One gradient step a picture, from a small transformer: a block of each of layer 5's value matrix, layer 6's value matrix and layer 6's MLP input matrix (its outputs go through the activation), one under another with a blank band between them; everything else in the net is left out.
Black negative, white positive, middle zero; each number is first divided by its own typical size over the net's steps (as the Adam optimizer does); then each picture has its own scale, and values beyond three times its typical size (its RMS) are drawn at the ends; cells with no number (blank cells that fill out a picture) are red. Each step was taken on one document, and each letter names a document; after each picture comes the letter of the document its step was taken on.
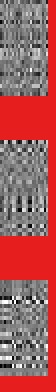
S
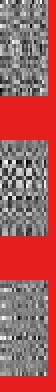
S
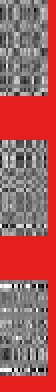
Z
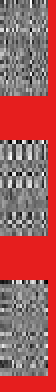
S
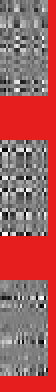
Z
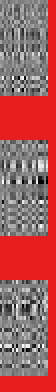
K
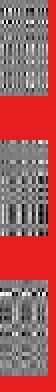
K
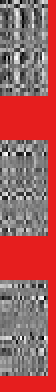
Z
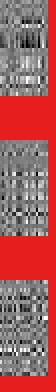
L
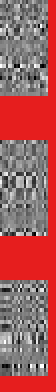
Z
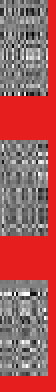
K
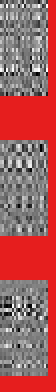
S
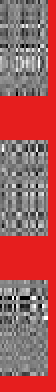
L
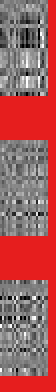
L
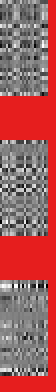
Z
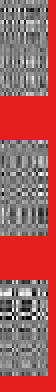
K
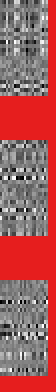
Z
